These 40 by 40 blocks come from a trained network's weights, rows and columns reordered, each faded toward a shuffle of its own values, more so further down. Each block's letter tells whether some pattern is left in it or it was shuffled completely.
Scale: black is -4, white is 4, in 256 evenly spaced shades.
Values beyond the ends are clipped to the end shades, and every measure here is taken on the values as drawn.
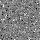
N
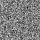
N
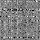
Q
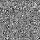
Q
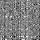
Q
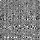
Q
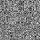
Q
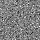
N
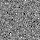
N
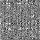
Q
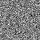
N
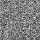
Q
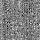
Q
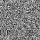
Q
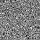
Q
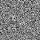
Q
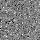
N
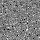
N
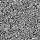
N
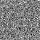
Q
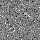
N
